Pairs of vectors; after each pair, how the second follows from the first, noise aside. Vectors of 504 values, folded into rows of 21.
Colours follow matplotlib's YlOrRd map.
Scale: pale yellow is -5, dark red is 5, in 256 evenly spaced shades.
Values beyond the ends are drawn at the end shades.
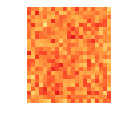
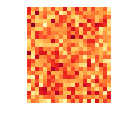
scaled up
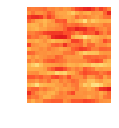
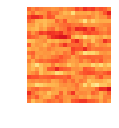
copied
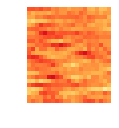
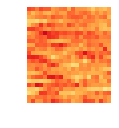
copied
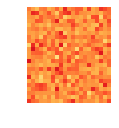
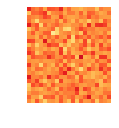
shuffled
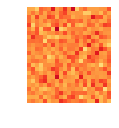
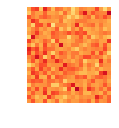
shuffled
